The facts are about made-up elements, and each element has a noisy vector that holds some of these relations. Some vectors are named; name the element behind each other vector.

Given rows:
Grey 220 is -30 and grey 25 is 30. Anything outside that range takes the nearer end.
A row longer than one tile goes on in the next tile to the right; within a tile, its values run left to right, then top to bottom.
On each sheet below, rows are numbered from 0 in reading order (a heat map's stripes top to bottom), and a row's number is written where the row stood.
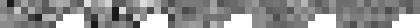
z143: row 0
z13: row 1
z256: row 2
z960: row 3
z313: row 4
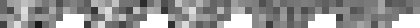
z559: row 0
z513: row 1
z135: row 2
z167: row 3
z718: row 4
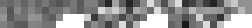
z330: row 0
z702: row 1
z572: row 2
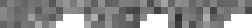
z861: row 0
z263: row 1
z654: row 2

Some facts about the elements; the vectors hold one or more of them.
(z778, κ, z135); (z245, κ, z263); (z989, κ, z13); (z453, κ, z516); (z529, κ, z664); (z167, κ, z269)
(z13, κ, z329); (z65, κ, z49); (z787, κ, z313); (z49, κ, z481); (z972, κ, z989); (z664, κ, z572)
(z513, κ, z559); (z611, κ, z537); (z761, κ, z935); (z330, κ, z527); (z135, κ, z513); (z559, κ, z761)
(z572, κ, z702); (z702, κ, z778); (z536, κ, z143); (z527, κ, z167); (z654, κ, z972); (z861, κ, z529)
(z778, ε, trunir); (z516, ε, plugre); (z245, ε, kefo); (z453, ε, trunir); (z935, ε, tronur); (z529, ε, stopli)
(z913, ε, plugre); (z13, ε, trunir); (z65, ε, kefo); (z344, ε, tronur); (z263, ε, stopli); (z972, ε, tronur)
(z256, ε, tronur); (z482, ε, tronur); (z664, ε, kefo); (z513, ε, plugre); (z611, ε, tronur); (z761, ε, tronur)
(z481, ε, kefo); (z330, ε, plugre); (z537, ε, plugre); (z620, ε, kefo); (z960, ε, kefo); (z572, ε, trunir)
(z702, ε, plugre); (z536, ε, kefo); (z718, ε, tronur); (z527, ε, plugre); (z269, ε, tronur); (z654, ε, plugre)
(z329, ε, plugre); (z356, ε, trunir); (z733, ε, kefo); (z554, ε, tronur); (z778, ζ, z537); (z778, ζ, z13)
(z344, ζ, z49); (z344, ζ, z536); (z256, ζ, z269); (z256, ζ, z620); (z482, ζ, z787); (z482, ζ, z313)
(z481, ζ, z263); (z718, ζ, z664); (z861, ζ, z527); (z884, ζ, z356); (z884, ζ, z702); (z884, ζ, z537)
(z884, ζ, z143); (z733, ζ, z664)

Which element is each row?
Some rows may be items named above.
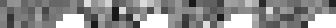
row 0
z654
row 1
z13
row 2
z529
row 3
z537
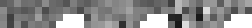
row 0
z329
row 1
z935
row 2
z972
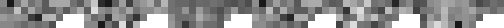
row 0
z143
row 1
z664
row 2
z527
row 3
z143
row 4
z513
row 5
z761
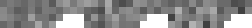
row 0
z861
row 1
z453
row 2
z269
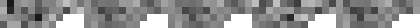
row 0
z884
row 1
z733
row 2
z733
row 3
z356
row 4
z481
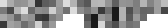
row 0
z778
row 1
z989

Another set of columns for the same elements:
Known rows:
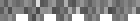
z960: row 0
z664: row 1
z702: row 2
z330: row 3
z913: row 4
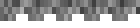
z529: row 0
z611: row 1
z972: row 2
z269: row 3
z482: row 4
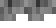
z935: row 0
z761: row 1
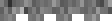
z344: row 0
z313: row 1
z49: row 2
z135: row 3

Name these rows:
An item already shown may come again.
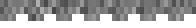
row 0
z654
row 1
z572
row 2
z884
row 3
z513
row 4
z654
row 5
z513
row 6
z989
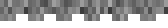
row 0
z733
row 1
z135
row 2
z718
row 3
z527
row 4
z13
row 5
z481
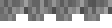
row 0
z861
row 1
z453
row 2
z861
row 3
z884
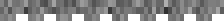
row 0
z733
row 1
z135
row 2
z559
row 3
z718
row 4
z263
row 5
z167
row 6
z537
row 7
z329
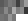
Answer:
z778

